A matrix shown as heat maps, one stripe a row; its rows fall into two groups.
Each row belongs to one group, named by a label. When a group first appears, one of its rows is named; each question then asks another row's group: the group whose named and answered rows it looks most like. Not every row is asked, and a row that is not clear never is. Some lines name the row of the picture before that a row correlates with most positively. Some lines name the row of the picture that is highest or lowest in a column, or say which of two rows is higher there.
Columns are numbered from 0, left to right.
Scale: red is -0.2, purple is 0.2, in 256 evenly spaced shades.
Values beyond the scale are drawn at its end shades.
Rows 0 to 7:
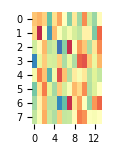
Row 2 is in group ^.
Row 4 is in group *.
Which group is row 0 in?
*
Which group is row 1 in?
*
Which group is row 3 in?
^
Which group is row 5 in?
^
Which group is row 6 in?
^
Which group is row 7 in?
^
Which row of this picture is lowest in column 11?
3
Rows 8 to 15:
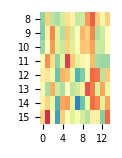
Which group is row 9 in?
^
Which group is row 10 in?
^
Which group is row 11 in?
*
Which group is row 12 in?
*
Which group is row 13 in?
^
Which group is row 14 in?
*
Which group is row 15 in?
*
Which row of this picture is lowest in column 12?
13
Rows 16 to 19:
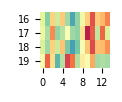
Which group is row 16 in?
^
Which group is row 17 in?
^
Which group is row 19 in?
*
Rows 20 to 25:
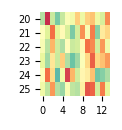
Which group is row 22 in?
^
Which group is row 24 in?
*
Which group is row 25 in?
^
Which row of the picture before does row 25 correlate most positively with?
17
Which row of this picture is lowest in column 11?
23
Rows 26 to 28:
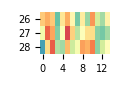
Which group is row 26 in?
*
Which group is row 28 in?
^
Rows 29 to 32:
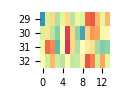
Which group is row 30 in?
*
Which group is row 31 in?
*
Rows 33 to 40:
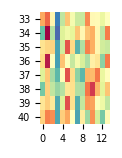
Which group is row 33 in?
*
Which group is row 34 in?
*
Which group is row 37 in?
*
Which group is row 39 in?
*
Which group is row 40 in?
*
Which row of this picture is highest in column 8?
37
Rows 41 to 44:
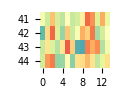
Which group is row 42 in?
^
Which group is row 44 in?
^
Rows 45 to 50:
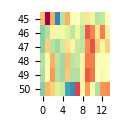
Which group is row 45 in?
*
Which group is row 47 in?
*
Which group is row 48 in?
^
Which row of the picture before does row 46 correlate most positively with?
41
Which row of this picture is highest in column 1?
46
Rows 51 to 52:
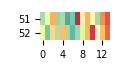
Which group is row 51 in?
^
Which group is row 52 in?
^
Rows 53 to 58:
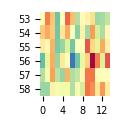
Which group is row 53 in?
*
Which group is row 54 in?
*
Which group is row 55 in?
^
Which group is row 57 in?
^
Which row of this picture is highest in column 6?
56
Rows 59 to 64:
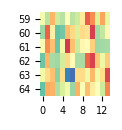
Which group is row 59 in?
^
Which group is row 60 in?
*
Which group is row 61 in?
*
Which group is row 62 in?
*
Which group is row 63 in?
^
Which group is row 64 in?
^
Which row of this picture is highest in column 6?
63
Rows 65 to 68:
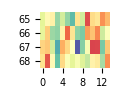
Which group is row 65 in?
^
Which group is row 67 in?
*
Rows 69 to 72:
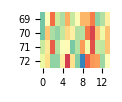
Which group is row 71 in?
^
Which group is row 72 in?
*
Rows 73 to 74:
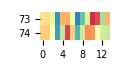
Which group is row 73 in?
*
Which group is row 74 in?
*
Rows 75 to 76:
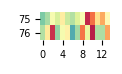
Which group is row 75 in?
^
